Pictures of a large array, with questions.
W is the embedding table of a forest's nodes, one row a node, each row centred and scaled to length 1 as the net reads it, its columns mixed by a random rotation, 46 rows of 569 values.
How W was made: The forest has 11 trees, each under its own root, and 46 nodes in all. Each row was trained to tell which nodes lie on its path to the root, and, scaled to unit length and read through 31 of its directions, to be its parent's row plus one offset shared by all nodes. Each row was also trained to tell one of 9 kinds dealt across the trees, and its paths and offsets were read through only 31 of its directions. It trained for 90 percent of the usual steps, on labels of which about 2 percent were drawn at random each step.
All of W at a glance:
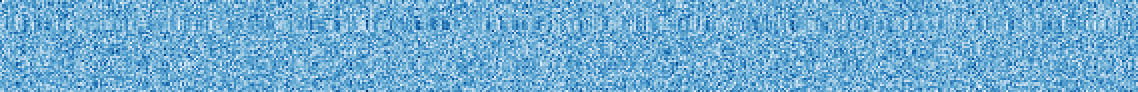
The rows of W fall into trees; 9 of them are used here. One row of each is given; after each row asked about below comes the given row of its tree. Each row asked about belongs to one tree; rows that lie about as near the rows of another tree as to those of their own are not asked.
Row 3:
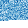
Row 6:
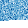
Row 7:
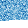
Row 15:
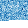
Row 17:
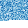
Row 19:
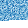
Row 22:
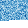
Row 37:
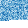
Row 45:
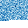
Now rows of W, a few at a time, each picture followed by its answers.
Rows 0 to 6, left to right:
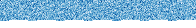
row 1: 7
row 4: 45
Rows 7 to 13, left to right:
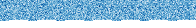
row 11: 22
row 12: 45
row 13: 22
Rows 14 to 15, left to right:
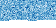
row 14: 22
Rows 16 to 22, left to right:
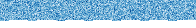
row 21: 3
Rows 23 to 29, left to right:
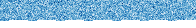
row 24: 17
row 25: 7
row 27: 17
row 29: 6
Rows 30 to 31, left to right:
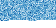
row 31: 6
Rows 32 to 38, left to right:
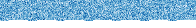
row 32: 6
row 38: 15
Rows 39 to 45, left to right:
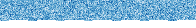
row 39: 3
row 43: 3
